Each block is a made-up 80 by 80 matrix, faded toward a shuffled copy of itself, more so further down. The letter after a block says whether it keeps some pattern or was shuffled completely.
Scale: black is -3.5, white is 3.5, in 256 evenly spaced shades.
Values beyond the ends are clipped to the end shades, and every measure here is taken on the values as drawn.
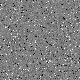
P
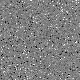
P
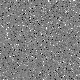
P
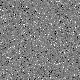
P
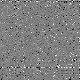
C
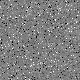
P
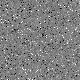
P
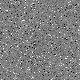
P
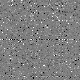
C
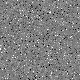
P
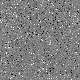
P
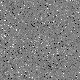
P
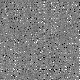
C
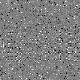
C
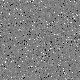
P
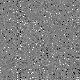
C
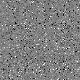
C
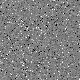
P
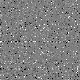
C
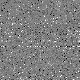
C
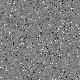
P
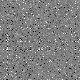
C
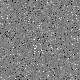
P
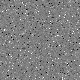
P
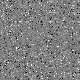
C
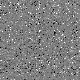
C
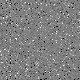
C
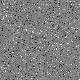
P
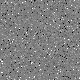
P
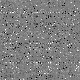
C
